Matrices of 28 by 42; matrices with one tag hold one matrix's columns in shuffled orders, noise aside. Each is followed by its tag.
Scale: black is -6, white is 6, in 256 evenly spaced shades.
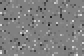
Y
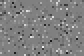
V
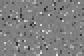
Y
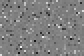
V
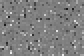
Y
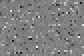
V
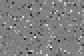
V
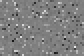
V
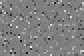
V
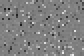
Y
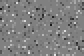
Y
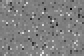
Y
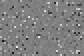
V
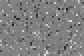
Y
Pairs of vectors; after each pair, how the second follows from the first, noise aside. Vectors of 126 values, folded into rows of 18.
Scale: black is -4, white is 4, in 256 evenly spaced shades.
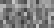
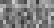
copied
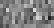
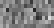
negated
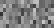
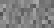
shrunk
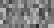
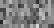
negated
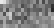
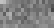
shrunk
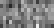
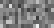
sign-scrambled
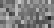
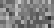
copied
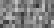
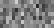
sign-scrambled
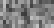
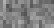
shrunk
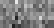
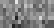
copied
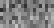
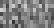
negated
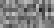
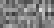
negated
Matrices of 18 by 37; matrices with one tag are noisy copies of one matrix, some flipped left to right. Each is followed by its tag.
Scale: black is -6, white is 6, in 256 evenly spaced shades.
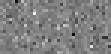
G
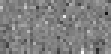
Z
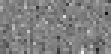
Z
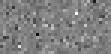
G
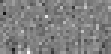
Z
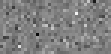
G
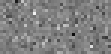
G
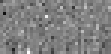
Z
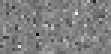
G
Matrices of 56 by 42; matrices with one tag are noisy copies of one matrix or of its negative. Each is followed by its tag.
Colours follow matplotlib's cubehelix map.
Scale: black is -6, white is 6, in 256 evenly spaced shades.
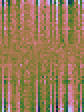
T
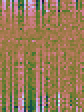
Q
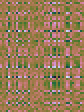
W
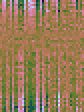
Q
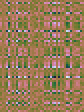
W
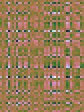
W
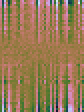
T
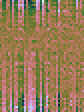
Q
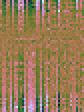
Q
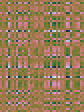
W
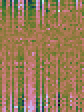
Q
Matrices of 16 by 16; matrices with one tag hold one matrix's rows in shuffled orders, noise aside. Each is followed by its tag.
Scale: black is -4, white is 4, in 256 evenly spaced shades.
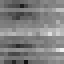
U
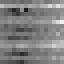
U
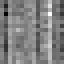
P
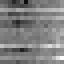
U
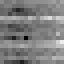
U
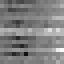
U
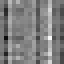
P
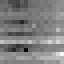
U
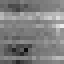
U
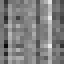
P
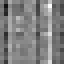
P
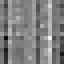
P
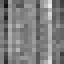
P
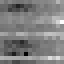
U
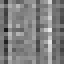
P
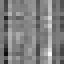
P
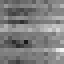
U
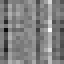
P
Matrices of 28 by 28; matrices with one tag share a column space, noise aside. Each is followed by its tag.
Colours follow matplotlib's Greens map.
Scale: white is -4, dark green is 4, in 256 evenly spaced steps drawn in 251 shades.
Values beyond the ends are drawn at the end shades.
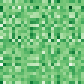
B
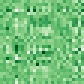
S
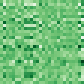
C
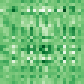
S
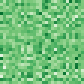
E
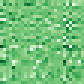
C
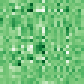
S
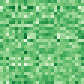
B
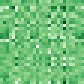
B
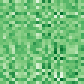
E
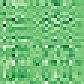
C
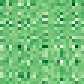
C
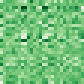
B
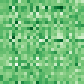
B
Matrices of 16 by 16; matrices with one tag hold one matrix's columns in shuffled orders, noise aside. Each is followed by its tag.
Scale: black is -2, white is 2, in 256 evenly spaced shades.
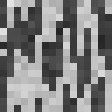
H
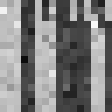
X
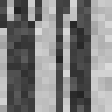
X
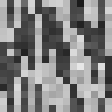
H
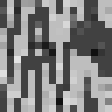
H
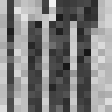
X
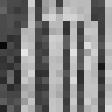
X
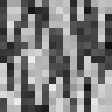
H
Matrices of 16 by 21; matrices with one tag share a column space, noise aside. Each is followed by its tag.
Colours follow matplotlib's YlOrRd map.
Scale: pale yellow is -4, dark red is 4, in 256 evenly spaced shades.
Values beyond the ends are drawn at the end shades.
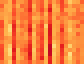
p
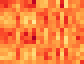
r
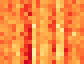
p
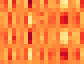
r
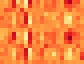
r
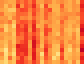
p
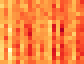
p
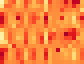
r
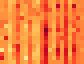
p
